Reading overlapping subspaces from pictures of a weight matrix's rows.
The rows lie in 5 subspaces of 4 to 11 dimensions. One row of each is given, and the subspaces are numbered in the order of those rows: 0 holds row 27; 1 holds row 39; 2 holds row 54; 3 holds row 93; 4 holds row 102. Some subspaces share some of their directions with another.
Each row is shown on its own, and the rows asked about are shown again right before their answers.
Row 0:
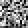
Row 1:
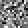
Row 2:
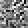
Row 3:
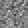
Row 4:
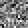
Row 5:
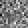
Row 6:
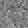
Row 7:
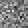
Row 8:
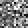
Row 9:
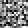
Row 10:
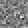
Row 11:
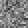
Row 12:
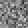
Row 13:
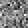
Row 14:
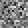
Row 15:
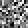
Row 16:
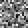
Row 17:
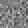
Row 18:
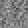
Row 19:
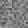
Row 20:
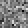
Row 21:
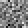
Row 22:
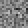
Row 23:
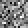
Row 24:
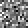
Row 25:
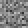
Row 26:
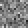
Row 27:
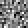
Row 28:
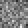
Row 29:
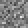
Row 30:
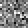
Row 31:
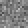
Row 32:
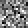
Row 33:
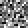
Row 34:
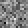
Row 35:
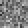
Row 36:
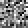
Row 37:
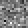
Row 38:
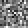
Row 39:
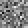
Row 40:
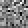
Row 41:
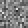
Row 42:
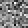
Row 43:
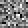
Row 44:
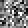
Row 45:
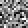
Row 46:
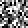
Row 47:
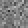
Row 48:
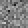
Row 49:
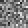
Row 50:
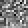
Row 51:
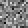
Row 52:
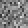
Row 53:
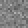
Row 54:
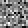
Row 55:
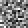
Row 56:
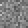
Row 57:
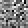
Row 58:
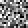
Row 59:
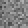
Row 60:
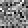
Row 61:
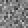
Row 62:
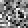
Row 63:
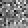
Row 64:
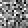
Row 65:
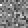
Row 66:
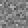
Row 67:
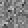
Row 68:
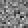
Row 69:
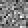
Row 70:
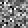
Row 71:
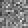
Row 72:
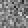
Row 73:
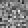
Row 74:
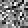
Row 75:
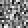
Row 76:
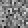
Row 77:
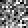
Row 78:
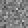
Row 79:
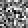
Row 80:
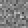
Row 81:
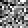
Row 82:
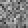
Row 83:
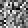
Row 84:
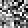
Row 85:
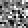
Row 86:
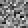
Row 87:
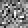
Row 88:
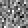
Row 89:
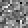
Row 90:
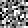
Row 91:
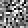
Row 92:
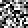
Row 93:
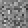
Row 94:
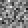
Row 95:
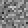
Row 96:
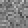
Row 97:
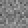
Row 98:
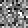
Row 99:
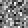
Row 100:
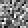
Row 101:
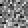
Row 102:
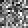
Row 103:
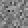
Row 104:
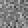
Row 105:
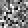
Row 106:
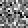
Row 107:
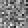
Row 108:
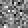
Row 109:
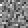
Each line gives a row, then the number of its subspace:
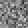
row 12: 3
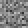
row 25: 2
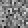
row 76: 0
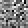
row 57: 2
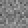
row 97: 4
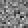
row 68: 1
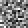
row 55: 3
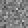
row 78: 0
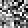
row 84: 4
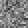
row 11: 3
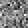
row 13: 2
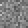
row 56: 1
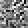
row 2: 2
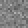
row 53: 2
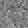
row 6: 0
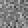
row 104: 3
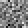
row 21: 3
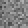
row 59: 3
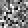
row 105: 0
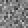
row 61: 0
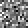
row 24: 1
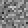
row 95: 0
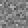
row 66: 0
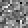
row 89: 2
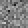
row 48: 3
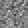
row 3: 0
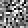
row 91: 3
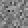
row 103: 4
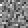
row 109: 1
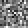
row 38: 2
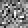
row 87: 3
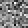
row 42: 2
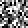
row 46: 4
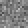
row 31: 0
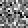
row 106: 4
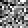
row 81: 3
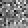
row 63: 2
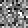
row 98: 4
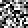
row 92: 2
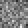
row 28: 1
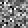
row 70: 0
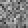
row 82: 3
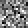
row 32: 0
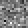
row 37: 3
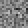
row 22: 3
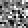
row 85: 3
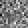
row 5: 4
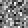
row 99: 0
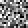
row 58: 4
